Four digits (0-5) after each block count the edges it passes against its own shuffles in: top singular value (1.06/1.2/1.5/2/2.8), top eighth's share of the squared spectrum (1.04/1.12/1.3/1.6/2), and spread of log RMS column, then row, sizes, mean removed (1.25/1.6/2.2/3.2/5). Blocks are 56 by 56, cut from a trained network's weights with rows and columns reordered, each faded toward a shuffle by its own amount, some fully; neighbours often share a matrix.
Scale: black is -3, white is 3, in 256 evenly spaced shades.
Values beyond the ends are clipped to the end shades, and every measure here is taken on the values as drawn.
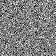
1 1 0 0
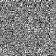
3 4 2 2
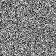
0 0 0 0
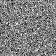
1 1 0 0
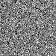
0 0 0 0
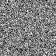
1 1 0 0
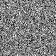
0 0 0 0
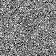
0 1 0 0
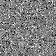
0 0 0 0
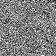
1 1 0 0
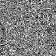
2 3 1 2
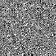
2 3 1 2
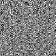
3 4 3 2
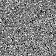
1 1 0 0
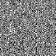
3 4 2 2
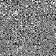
3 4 2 2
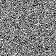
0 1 0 0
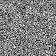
2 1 0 0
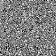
2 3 1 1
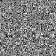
3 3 1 2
